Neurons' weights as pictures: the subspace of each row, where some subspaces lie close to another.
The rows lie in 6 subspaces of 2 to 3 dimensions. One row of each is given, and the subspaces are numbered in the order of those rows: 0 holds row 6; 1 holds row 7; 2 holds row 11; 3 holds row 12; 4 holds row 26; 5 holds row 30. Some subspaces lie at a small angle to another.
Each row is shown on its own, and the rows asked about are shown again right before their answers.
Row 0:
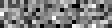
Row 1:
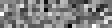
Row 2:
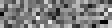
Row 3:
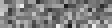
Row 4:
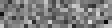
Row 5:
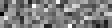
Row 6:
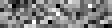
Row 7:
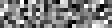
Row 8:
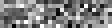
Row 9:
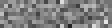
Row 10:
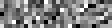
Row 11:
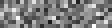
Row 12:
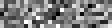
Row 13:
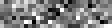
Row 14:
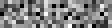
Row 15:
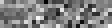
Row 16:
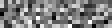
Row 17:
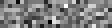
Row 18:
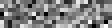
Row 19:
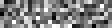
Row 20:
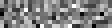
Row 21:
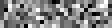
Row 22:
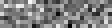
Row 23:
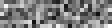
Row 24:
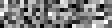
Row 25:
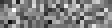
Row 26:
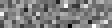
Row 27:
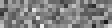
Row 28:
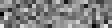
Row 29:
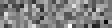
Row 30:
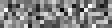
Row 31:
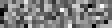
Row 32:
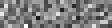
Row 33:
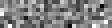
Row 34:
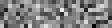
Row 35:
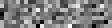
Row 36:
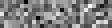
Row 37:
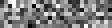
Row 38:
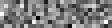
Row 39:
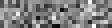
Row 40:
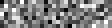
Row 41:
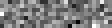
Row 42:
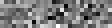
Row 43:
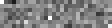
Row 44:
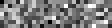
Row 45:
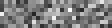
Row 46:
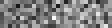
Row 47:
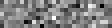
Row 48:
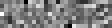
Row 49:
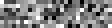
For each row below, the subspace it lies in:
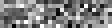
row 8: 3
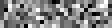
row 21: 5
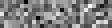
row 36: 5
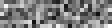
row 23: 2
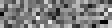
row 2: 3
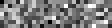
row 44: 2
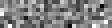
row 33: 1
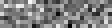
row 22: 3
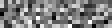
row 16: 4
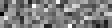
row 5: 2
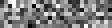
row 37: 0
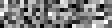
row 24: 1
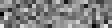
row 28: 4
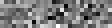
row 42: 2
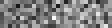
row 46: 4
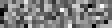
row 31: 5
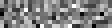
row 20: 4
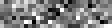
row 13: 0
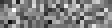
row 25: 2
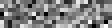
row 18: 4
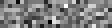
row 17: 2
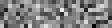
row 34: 5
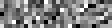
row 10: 5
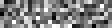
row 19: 4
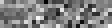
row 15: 3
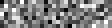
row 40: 2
